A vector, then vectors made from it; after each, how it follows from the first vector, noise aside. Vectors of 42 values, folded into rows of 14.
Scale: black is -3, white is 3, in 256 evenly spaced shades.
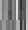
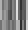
copied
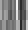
copied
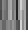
negated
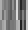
copied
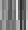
copied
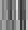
copied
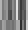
copied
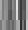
copied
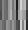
negated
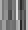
copied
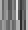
copied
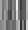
copied
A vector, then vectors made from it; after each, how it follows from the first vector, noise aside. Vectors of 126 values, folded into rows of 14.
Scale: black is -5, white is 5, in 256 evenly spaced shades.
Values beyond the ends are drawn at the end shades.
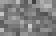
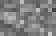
wrapped around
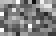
scaled up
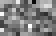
scaled up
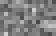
wrapped around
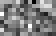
scaled up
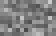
wrapped around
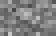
wrapped around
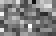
scaled up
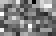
scaled up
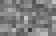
wrapped around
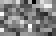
scaled up
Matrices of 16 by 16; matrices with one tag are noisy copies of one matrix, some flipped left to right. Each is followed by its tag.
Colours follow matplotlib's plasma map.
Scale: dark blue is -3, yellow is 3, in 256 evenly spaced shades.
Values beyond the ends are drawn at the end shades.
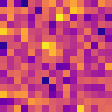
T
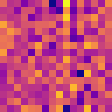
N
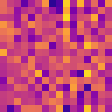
N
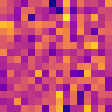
N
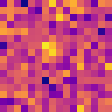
T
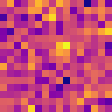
T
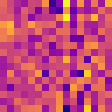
N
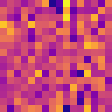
N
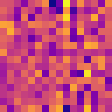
N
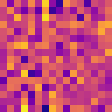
N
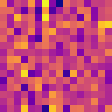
N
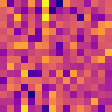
N
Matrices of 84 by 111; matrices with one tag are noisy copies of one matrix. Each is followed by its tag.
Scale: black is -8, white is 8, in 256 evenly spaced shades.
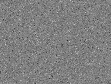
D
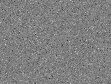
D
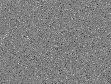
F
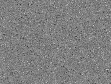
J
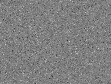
D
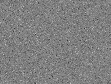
D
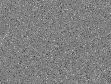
F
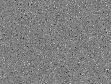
J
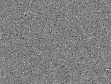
J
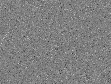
F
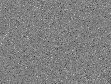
F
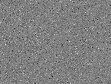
D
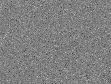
F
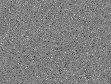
F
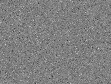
D
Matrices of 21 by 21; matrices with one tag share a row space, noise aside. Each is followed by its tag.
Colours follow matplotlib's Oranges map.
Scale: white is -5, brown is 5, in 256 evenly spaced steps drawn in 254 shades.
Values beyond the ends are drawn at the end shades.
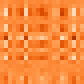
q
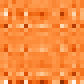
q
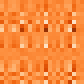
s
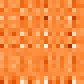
s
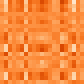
q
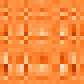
q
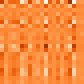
s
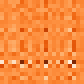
s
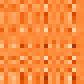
s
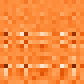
q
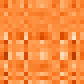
q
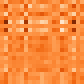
q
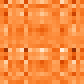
q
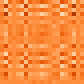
q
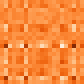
q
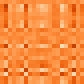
q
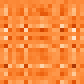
q
